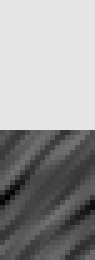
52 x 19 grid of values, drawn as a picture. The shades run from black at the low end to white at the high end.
The table splits into 2 rows of 1 panel. Panel 1,1: very high, flat. Panel 2,1: low, slanting up to the right.
